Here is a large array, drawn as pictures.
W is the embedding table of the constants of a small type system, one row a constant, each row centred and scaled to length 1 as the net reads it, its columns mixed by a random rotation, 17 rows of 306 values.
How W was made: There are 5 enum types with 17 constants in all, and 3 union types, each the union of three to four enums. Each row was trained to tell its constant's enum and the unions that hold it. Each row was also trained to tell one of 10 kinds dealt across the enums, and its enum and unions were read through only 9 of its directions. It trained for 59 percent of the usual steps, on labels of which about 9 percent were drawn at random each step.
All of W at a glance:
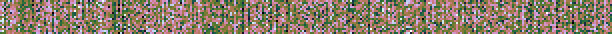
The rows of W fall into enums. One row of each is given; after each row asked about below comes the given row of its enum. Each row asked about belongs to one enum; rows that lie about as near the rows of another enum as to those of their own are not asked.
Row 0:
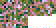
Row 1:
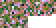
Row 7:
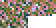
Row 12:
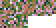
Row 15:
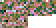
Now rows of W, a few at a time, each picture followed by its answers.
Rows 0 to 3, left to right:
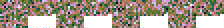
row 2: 0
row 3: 15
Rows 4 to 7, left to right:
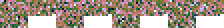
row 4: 1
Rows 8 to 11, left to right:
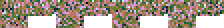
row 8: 0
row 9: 1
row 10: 15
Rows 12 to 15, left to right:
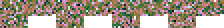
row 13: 1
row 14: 12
